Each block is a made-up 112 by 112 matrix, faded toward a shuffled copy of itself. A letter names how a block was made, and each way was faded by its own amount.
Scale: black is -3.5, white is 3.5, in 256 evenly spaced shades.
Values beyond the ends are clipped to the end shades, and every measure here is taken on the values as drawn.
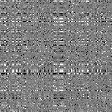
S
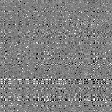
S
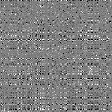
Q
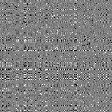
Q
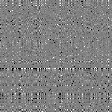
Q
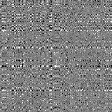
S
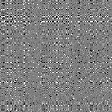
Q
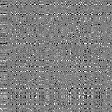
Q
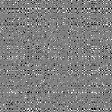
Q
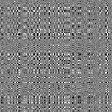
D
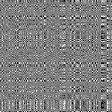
D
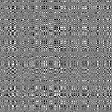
D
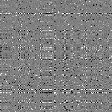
Q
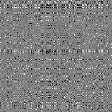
Q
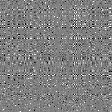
Q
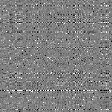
S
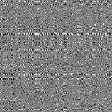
S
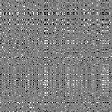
Q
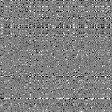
S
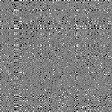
Q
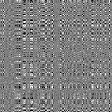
D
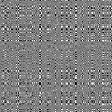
D
